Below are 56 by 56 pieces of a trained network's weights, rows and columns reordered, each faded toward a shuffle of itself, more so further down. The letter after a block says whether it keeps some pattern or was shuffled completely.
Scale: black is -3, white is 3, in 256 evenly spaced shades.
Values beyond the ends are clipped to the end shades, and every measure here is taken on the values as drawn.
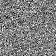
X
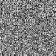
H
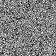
X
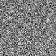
H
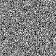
H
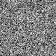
X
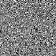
H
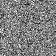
X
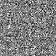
H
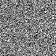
H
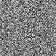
H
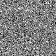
X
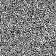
X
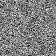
X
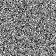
X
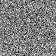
X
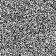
X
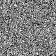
X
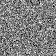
X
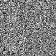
H
